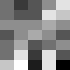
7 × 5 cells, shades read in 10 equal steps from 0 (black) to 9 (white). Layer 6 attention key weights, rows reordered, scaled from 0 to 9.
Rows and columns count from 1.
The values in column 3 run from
1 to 6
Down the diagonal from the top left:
4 3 5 5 5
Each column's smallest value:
3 2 1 4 0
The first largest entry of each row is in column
5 4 4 3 2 2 2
